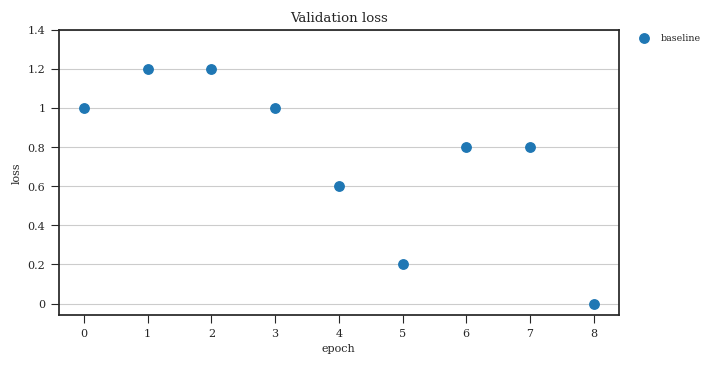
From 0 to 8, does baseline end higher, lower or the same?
lower
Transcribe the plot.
Title: Validation loss
x-axis: epoch, ticks 0 1 2 3 4 5 6 7 8
y-axis: loss, ticks 0 0.2 0.4 0.6 0.8 1 1.2 1.4
Legend: baseline
Values:
baseline: 1 1.2 1.2 1 0.6 0.2 0.8 0.8 0
